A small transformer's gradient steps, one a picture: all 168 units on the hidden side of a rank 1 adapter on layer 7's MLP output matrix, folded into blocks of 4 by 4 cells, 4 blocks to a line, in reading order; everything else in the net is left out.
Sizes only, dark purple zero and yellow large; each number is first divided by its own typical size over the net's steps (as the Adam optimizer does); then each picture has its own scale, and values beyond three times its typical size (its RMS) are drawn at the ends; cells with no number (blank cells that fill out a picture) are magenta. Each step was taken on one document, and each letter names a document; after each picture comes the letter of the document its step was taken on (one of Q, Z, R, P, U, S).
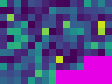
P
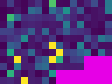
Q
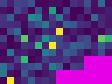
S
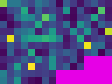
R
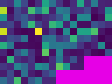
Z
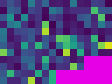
P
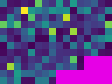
R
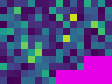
P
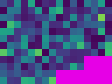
P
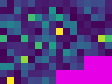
S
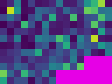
P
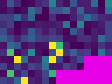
Q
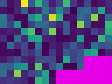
R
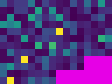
S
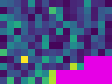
P
